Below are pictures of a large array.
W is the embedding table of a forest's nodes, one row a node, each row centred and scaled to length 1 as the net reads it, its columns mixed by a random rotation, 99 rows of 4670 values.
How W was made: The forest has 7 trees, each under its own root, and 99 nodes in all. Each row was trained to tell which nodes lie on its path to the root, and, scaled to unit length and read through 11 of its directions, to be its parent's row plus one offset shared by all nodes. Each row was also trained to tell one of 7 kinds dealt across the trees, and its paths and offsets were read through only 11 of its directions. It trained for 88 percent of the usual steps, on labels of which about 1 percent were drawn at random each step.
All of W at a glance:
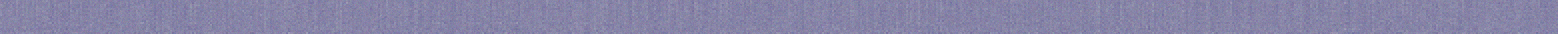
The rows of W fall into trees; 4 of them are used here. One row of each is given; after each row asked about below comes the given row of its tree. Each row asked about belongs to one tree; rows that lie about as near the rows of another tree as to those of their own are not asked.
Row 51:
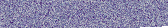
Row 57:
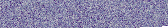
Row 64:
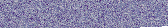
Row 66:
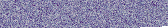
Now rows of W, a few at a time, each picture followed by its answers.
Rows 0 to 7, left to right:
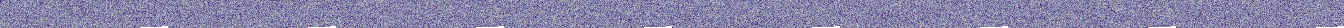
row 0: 51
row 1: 51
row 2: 57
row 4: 57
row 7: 51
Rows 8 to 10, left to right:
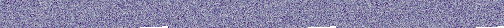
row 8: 57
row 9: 66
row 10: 51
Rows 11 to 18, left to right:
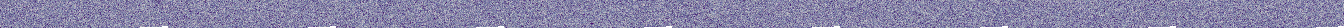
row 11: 51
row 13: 66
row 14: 64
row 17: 57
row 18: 57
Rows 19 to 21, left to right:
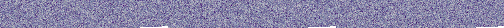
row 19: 64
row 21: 66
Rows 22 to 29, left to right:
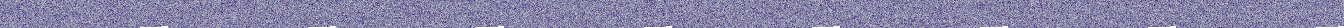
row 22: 64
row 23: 66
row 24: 51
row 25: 57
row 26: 51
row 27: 66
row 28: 57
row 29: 66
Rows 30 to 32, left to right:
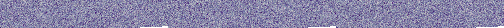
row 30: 57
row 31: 57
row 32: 57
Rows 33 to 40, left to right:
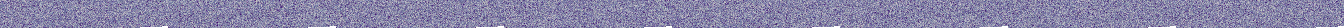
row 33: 57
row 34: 51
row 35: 51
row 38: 51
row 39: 64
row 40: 57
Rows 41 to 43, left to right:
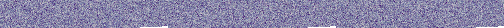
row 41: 66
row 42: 57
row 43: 57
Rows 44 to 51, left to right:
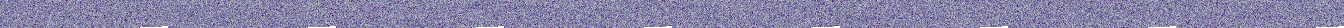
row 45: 51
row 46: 66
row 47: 57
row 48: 57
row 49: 51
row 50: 51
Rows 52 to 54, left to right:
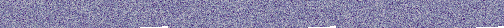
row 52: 57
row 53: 64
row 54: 57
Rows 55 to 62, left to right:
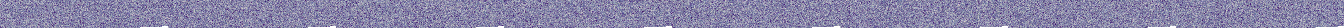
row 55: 66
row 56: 64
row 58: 51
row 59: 64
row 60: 51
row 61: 51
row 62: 51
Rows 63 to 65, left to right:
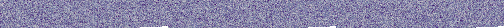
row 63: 66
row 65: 57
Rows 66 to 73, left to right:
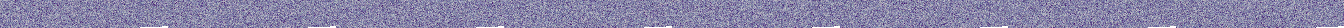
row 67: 57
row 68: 66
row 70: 57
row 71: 57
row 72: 66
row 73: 57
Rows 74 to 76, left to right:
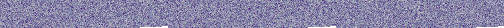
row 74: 51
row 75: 51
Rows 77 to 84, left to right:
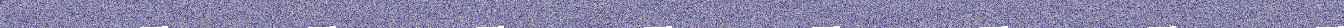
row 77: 51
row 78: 64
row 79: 51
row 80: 57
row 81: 64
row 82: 51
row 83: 57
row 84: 64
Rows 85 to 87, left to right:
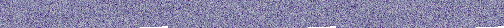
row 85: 51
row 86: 57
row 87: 64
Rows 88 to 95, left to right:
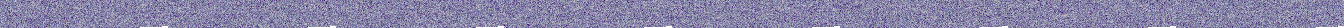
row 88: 51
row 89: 51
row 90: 51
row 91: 64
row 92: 57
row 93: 64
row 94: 66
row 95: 66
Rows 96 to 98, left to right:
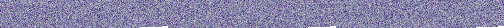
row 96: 57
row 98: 51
